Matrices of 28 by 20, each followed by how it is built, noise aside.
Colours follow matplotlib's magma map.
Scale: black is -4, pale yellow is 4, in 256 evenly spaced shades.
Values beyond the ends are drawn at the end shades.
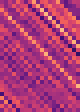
Toeplitz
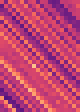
Toeplitz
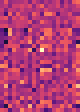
low rank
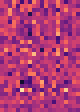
low rank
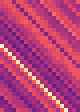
Toeplitz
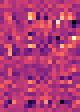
low rank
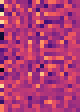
low rank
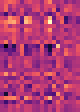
low rank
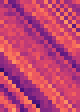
Toeplitz
